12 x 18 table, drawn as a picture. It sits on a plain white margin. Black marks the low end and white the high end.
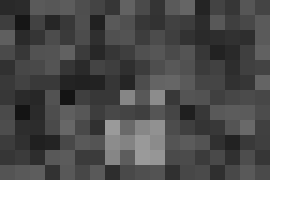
Average level on the scale: 30%. Stripes: none. Ninth with the highest average: bottom middle. Roughest part: bottom middle. Odd rows or columns: none. Odd patch: higher, in the bottom middle.
